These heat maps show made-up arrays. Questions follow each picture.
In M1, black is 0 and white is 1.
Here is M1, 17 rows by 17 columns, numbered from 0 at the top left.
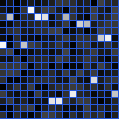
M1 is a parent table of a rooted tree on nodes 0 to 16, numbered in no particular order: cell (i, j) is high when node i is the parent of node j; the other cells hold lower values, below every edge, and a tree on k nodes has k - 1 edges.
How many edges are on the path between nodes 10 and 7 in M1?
8
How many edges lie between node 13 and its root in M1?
4
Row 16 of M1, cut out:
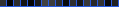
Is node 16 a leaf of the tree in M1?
yes
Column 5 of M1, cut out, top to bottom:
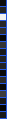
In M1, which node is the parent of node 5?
2
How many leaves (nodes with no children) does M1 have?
9
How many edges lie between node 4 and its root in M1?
2
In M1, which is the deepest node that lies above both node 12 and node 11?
3
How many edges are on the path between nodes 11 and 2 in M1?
3
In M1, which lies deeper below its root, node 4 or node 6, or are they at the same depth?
node 4
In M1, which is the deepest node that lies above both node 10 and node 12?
3
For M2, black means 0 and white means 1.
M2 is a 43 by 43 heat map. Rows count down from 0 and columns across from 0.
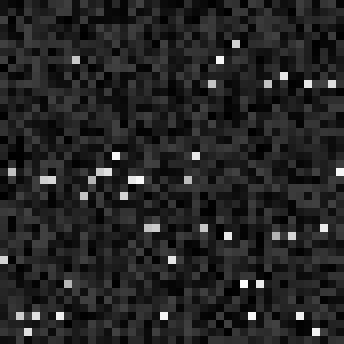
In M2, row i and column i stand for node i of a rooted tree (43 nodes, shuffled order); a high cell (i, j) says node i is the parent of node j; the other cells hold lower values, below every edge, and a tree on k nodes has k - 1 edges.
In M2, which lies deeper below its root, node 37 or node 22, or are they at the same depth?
node 37
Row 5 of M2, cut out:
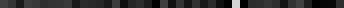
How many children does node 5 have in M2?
1
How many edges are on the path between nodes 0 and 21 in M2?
2
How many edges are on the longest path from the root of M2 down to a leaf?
14
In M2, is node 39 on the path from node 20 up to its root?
yes
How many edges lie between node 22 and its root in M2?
0
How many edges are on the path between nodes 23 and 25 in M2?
5
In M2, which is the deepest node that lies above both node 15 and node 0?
24
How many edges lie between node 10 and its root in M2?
6
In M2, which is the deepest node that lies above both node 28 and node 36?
29
